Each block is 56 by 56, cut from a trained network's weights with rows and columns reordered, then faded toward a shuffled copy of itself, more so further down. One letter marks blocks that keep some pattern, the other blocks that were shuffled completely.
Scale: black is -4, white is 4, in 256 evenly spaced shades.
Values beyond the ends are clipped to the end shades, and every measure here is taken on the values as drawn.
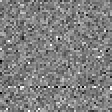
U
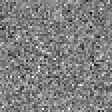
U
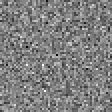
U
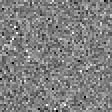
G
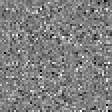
U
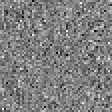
U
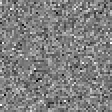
G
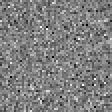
G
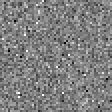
G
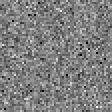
G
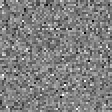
U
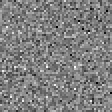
G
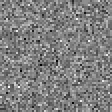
G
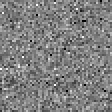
G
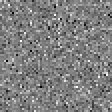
G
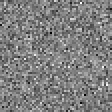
U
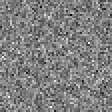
G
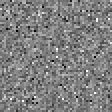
G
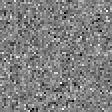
G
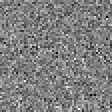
U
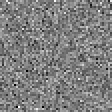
U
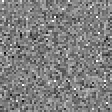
G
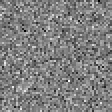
G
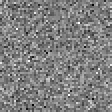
G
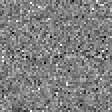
U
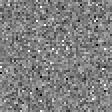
G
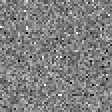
U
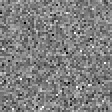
G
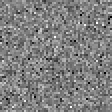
G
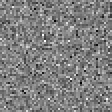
G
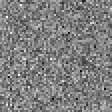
U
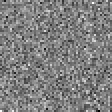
U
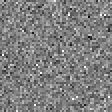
G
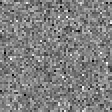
U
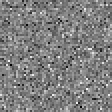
G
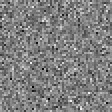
G
